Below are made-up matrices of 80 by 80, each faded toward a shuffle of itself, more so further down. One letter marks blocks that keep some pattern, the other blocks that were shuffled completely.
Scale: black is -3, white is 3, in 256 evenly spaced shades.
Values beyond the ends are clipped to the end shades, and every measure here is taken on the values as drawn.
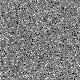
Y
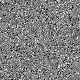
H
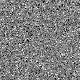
Y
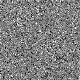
Y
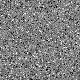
H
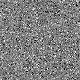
Y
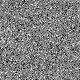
H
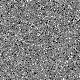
H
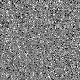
Y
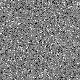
Y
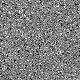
Y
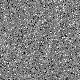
H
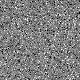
Y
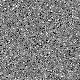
H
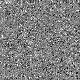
Y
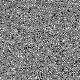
Y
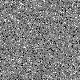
H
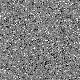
H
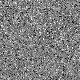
H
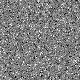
H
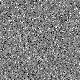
Y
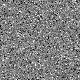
Y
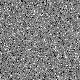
H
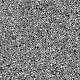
H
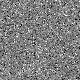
H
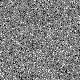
H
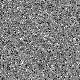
Y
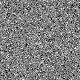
H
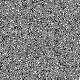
Y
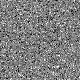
Y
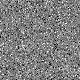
Y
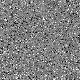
Y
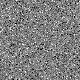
Y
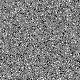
H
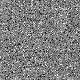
Y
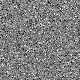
H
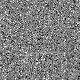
Y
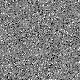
Y
